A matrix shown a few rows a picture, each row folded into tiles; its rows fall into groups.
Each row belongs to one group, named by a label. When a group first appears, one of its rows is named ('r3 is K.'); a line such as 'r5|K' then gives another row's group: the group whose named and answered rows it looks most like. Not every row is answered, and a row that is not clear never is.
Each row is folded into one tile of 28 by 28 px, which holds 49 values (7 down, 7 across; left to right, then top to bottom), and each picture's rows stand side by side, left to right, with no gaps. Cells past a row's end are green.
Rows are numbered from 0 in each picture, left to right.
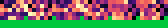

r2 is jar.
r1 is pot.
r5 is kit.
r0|jar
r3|pot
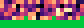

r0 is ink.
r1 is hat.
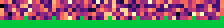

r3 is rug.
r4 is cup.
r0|hat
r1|pot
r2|kit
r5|hat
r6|hat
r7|pot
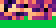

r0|ink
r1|rug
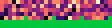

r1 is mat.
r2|ink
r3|kit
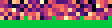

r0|cup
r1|rug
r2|cup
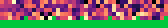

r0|kit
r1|mat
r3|rug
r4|mat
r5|pot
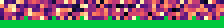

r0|ink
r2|hat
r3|rug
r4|hat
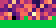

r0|rug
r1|mat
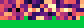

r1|jar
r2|hat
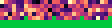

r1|cup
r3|ink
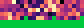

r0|kit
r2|pot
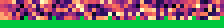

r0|kit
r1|mat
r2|jar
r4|mat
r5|cup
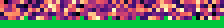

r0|mat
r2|ink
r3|kit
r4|pot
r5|jar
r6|cup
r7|ink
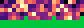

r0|jar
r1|pot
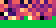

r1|rug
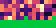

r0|cup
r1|ink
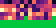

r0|cup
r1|rug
